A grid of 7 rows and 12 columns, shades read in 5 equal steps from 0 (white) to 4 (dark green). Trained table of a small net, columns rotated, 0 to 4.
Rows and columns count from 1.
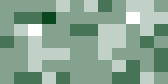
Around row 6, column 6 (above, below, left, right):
2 2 2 2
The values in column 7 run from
1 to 3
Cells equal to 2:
44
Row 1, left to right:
2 2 2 2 1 2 1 3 2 1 1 2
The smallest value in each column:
2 1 0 1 1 2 1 1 1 0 1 1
